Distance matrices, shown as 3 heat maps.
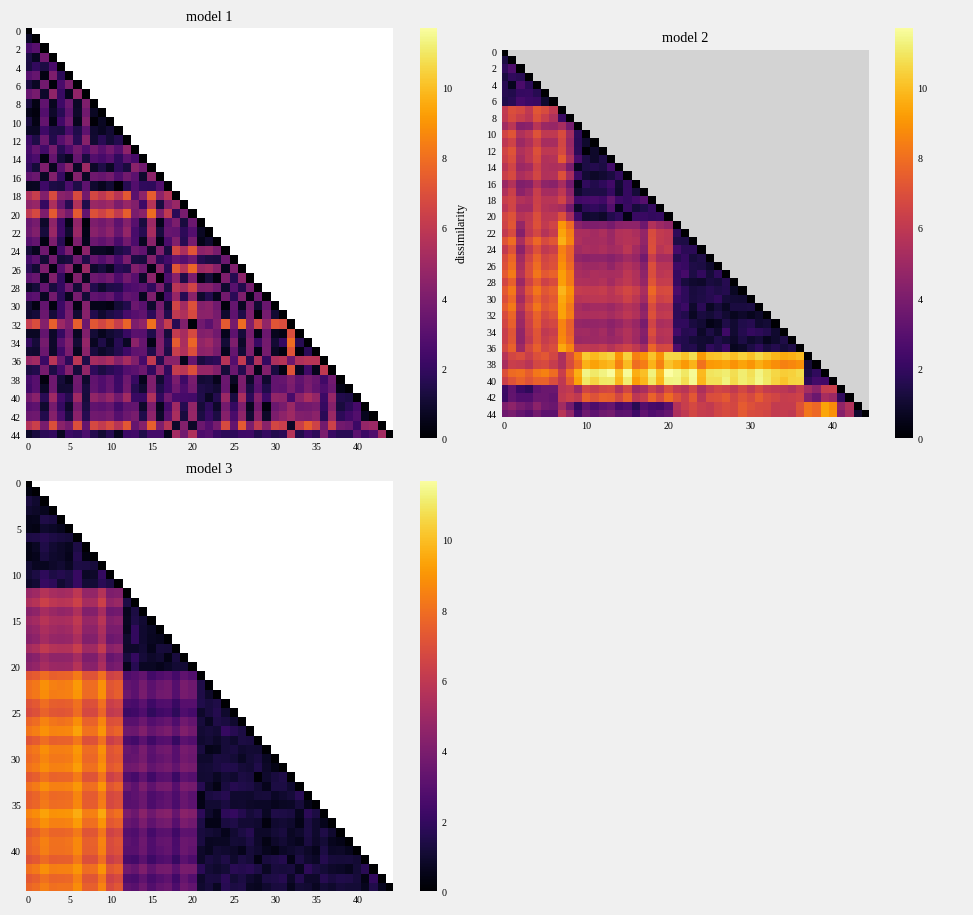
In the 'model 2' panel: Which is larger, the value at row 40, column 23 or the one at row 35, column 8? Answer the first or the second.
the first
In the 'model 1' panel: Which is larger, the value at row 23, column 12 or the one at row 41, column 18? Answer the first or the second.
the second
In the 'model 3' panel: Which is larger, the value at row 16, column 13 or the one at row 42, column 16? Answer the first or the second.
the second
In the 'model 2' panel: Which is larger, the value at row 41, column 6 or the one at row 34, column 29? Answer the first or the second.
the first
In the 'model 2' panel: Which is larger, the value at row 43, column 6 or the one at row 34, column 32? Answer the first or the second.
the first
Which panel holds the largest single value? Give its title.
model 2
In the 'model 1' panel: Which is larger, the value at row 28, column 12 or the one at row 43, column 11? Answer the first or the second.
the second
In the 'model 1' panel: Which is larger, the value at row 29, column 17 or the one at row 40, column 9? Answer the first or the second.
the second
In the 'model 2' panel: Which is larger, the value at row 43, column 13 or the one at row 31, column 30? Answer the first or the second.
the first
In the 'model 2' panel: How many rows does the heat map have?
45
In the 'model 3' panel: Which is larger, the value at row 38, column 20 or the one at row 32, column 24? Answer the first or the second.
the first
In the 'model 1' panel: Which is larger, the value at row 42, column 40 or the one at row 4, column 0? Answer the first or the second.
the first
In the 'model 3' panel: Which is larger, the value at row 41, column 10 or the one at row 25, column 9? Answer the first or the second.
the second
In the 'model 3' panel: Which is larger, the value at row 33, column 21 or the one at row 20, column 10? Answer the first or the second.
the second
